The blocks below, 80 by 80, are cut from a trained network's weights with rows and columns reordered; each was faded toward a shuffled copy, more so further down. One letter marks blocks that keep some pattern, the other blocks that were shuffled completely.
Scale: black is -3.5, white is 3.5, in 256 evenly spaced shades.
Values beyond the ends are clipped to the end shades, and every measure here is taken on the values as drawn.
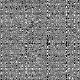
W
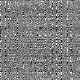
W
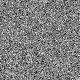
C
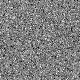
C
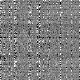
W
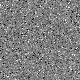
C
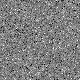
C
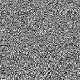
W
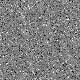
C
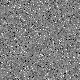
C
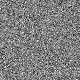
C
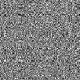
W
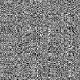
W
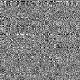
W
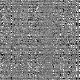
W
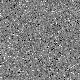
C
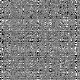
W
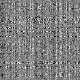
W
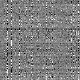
W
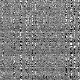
W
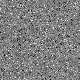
C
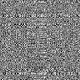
W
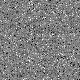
C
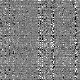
W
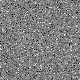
C
